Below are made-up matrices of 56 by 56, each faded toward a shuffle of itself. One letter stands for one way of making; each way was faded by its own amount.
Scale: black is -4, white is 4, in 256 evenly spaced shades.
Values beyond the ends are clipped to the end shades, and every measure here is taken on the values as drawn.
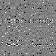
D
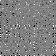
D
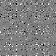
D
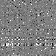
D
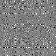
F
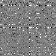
F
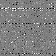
F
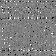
D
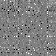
D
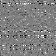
F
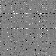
D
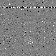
F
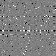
D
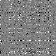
F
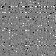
D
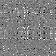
D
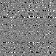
F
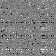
D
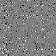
D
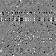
D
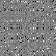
D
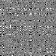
F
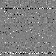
F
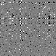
D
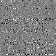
F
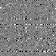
F
